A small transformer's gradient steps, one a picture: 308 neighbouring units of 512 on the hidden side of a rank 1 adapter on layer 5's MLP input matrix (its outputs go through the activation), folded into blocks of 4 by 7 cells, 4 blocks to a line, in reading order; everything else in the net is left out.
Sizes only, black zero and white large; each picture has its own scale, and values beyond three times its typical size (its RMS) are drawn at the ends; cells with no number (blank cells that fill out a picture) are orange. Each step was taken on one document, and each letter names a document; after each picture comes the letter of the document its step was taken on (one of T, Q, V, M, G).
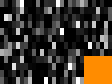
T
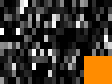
T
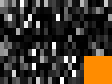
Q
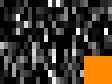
T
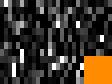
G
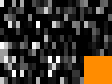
Q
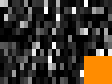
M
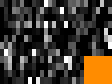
Q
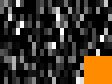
G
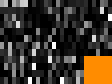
M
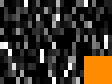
T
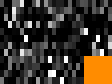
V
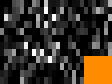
V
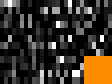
G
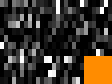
M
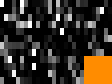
T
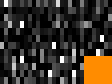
G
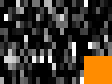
Q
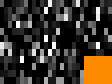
T
